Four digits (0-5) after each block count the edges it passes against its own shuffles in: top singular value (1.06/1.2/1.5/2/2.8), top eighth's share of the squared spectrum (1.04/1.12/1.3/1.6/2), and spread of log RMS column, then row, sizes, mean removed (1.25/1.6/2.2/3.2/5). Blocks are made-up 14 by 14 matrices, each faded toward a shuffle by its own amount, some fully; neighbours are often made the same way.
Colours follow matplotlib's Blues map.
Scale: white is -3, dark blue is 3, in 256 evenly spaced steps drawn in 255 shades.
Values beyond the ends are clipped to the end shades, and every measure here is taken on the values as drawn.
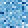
2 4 0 1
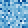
1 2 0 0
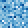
0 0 1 0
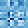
3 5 2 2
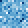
0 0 0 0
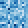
3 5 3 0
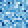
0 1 0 0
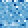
2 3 0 1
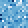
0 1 0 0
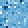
2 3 0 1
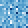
2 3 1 1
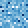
0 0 0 0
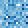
2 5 0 1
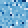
2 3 0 1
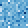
0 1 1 0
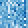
2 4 2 0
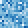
0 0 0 0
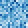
2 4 0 0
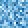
1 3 1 0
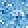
0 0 0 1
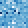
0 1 1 1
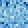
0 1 0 1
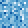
0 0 0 1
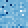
0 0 0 0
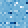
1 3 0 1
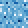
0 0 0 0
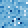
0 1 0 0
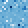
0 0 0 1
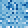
2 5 2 2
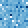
0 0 0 0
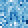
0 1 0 0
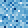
0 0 0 0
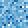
1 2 0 0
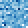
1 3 0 0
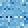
2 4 0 1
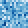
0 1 0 0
